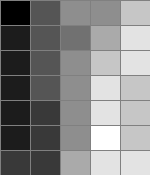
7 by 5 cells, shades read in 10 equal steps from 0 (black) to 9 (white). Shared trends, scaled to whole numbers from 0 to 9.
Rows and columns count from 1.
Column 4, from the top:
5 6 7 8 8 9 8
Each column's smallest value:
0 2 4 5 7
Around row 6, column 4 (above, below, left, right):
8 8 5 7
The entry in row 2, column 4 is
6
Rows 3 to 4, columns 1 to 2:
1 3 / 1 3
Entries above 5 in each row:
1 2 2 2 2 2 3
